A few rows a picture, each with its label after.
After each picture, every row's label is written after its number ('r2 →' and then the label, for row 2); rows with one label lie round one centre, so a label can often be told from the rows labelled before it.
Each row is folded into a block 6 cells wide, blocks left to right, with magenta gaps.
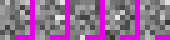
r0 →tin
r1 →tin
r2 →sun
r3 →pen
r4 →tin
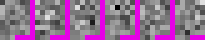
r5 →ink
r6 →pen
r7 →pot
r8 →pot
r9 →ink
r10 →tin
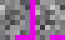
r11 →ink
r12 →ink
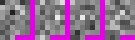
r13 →ink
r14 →tin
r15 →pen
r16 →pen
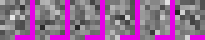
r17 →pen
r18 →ink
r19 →ink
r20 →sun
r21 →tin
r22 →sun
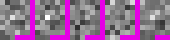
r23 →pen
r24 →pen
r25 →ink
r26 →tin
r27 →pen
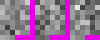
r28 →tin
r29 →ink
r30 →pot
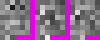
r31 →pot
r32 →sun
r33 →sun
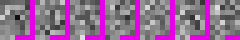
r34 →sun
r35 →tin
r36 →sun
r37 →pot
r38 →pot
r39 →sun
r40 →pot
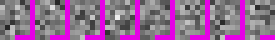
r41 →ink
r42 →ink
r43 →sun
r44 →pen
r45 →ink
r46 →pot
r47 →ink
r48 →pot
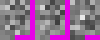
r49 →pot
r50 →pot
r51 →pen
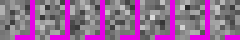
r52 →ink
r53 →pot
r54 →ink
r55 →ink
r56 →pen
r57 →pot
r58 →pot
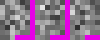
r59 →ink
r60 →pot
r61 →ink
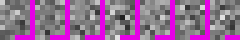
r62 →pen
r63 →tin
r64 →tin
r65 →sun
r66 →tin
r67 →pot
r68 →pen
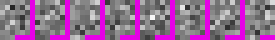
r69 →pot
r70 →pen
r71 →tin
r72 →ink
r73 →pen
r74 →pot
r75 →pen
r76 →tin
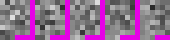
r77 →pen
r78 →ink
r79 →tin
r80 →sun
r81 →pot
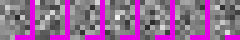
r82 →sun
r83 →pen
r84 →tin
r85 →pen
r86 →ink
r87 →ink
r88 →pot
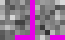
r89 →pen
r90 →tin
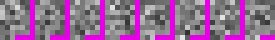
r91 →ink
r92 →ink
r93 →tin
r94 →pot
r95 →sun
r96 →tin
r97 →pen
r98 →sun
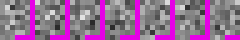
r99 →pot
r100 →pen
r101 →pen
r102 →ink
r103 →tin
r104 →pot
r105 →tin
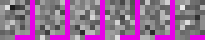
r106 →pot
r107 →tin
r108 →tin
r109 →sun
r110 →tin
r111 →pot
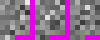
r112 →tin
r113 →pen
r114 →ink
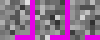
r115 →tin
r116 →sun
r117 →pen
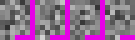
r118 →ink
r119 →tin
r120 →ink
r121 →sun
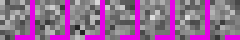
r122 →pen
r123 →ink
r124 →tin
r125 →ink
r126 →pen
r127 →pen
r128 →ink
